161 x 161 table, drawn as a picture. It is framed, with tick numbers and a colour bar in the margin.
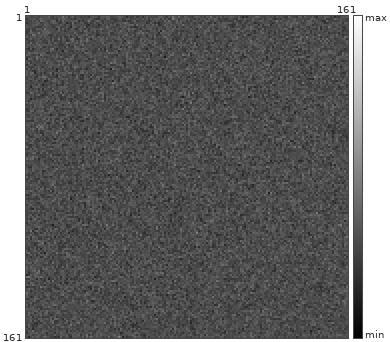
Mirror symmetry: none. Average level on the scale: 30%. Odd rows or columns: none. Stripes: none. Histogram: bell-shaped. Grain: fine.
